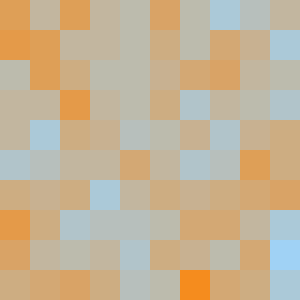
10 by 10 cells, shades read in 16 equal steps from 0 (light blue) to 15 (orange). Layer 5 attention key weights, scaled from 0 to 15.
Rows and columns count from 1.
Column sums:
81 70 77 56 50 70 70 65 72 46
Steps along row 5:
down up down down up up down up up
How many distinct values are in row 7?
6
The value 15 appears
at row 10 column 7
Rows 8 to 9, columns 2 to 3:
8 3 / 6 5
